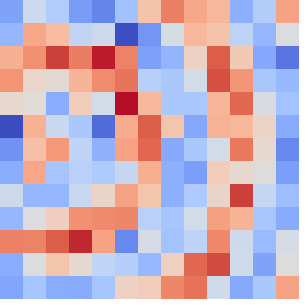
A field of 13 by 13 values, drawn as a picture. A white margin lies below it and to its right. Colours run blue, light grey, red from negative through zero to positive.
Slope: none. Rings: centred on the middle left. Average level on the scale: 50%. Odd rows or columns: none. Ninth with the lowest average: middle left.
